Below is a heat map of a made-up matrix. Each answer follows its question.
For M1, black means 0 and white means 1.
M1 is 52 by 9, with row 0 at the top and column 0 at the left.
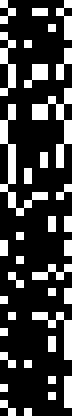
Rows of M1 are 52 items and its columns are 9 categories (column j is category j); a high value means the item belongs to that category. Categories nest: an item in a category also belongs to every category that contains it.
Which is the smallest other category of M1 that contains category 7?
1
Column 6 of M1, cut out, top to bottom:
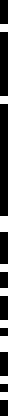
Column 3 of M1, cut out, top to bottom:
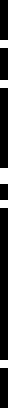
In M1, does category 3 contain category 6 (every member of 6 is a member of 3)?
no
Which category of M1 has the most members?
8
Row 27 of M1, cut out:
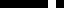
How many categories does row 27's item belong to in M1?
2
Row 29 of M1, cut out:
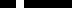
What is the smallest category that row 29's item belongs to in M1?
2
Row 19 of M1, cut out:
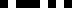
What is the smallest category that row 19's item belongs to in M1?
5
